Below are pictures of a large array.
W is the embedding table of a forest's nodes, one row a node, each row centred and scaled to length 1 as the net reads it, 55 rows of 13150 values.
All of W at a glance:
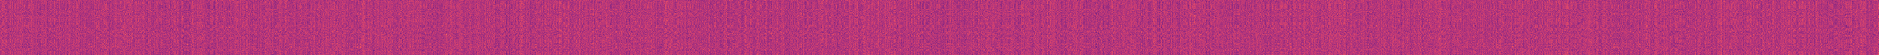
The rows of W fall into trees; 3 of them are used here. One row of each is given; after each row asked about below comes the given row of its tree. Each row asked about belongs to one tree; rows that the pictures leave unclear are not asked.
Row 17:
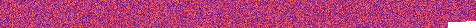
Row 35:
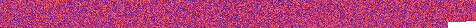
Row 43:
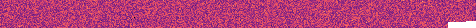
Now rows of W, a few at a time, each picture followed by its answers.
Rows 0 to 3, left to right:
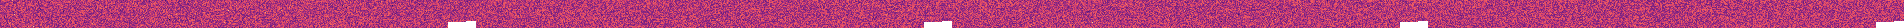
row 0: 17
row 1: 35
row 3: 35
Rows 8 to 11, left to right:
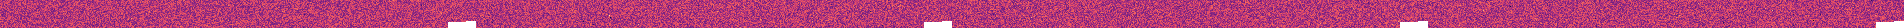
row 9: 43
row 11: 17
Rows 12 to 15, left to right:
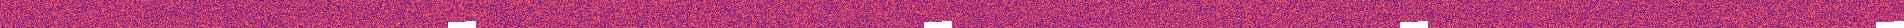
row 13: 43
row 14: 43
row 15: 35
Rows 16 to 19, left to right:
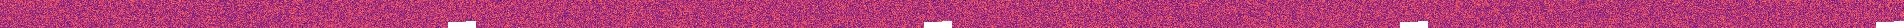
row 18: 35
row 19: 35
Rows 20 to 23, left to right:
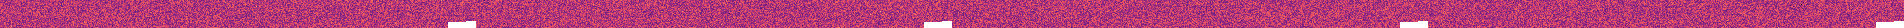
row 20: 35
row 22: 35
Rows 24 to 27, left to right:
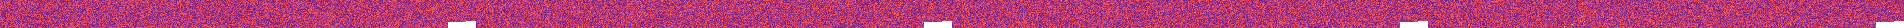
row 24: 35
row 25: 17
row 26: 17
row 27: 17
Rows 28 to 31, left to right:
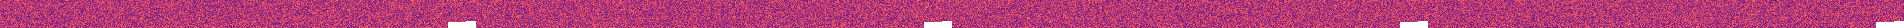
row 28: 35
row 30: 35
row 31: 43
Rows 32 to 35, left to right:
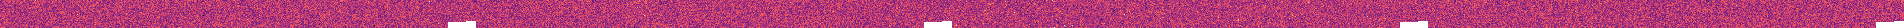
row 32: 43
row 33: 17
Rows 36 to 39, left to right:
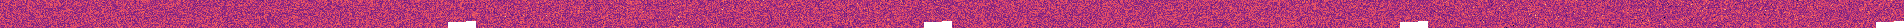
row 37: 17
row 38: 17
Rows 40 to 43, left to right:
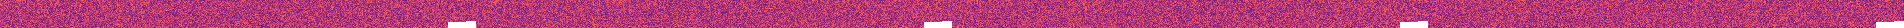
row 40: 35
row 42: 35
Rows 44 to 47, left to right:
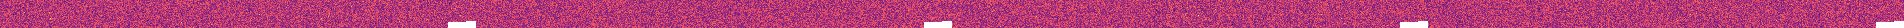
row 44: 43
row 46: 43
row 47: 43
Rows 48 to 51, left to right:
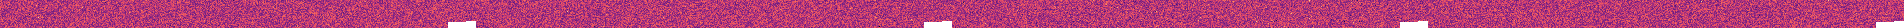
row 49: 17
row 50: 17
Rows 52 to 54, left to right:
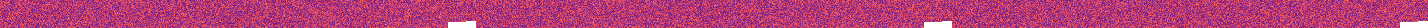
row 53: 35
